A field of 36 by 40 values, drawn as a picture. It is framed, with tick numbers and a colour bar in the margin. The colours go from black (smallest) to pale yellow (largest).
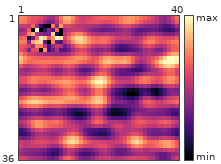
The values follow a bell shape. Stripes running across repeat 7 times from top to bottom. The top left is the roughest part. In the top left lies a patch that is rougher than the rest.
